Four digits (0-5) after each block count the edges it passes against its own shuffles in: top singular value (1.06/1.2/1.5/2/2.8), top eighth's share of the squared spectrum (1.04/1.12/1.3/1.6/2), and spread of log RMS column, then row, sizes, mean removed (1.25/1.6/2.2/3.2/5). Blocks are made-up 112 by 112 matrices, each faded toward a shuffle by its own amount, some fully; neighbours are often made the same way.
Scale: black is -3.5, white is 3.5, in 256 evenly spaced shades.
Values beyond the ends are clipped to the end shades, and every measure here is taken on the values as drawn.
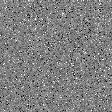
3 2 0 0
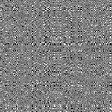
5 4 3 3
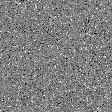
1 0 0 0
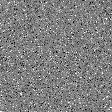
0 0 0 0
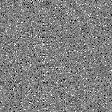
4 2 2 1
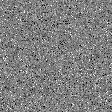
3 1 0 0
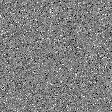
1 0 0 0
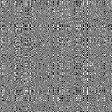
5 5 4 3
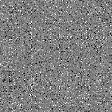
4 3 2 1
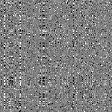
5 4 3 2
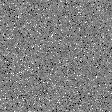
2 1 0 0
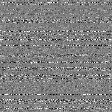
2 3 0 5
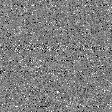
1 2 0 2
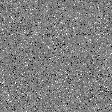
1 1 0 1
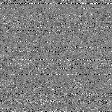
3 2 0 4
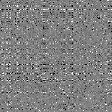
5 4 2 3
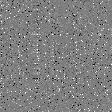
3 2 1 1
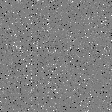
3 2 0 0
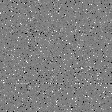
3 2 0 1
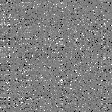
4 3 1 2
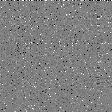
4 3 1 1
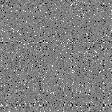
4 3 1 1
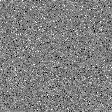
0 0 0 2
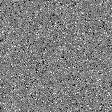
0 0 0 0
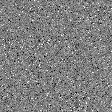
0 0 0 1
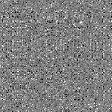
4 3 2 2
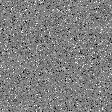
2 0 0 0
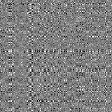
5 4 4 3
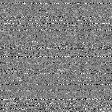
2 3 0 4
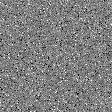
0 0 0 0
